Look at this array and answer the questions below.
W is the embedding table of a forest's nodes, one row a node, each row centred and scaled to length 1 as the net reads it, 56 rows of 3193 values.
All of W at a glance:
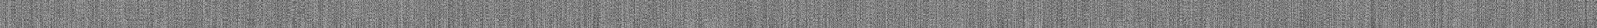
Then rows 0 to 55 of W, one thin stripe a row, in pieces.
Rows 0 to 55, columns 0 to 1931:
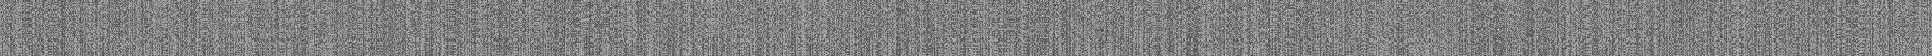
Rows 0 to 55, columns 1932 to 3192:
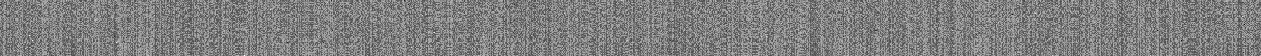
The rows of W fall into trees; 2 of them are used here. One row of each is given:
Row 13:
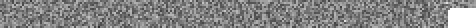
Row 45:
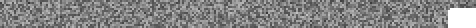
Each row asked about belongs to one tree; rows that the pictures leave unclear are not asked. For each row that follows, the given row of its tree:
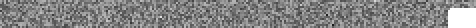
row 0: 13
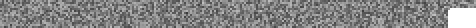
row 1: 13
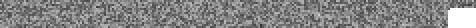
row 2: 45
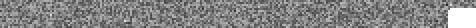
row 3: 13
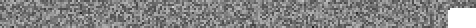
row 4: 45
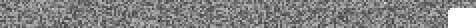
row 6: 13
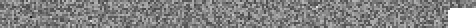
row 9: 45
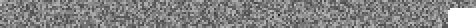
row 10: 45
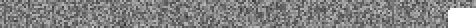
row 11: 13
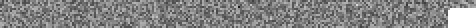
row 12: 13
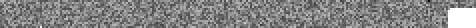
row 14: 45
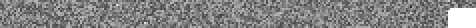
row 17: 45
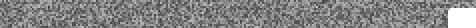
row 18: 13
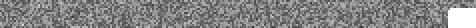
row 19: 13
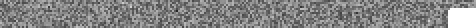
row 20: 13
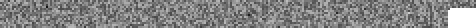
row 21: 45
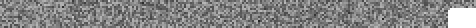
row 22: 13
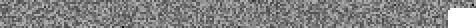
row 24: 13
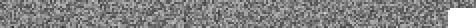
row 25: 45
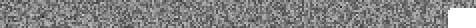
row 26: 13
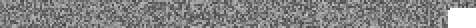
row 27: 45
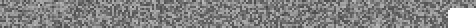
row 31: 13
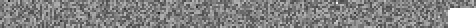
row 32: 45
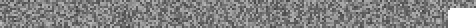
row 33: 13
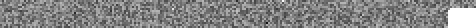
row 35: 13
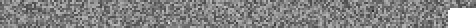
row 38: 45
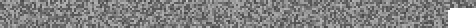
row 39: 45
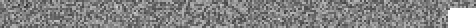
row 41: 45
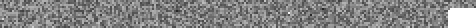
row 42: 13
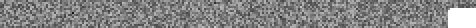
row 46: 45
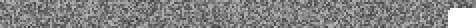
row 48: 45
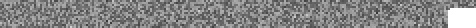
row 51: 45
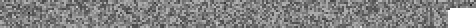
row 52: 45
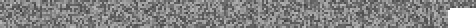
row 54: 45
